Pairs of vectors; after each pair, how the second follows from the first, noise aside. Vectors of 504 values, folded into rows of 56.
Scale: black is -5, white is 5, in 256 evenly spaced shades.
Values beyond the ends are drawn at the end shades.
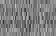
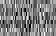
scaled up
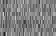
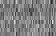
reversed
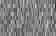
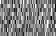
scaled up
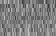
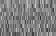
reversed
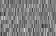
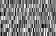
scaled up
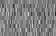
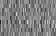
reversed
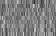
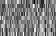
scaled up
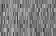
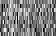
scaled up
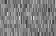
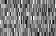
scaled up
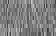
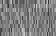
reversed
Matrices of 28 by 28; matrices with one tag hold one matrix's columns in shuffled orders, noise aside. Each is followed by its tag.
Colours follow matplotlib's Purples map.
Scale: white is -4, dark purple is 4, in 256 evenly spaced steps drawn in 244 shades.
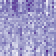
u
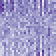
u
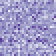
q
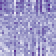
u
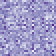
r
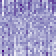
u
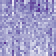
u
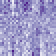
u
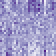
u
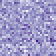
q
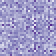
r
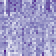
u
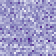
q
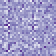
r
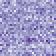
q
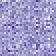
r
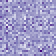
r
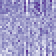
u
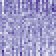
u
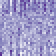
u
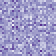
r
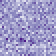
q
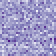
q
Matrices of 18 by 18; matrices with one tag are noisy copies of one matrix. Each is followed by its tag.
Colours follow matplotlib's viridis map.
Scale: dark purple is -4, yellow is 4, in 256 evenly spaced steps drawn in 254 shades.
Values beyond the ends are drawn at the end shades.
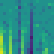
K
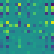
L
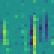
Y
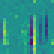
Y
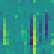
Y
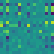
L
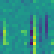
Y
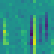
Y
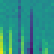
K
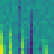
K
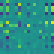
L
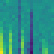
K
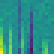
K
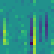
Y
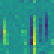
Y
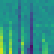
K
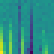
K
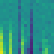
K
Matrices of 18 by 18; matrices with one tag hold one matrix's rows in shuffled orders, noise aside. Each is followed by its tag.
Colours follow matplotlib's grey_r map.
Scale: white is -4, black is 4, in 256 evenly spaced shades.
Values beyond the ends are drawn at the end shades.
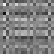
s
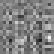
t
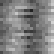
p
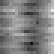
p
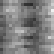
p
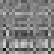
s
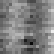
p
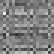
s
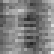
p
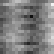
p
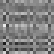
s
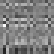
s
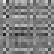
s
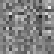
t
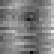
p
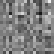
t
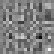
t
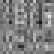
t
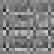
s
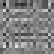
s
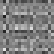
s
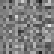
t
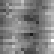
p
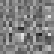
t
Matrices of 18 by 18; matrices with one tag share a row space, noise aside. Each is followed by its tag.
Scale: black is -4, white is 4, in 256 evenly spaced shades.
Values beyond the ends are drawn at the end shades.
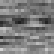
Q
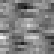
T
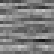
Q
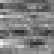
Q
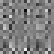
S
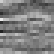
Q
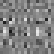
S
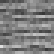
Q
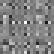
S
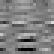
T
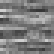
Q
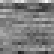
Q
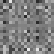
S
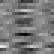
T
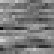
Q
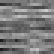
Q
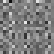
S
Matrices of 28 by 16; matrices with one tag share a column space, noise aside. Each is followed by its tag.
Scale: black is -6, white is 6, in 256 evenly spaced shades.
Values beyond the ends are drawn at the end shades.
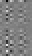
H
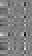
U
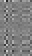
H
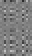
H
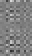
H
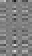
H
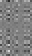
H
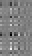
U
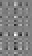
U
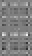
U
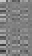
H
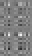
U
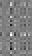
U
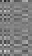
H
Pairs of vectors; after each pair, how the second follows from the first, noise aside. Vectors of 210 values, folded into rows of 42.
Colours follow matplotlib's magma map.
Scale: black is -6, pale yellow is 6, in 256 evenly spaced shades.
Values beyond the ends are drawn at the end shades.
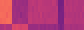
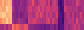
scaled up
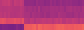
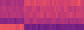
negated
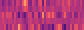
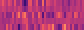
negated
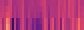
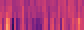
copied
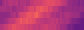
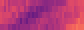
negated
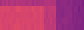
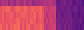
scaled up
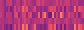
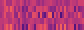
negated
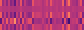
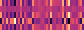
scaled up
